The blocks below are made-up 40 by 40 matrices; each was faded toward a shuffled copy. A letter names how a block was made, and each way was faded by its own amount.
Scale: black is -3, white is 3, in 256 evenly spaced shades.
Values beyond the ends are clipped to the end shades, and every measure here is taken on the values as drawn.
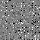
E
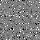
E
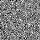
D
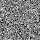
D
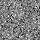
D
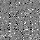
E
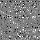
E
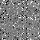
E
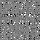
E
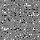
E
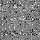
E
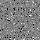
E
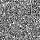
D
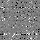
E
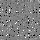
E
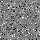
E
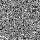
D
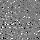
E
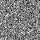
D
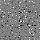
E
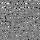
E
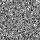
D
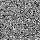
D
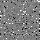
E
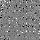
E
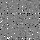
E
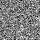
D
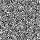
D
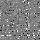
E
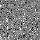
E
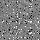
E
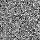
D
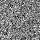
D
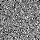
D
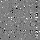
E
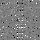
E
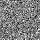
D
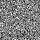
D
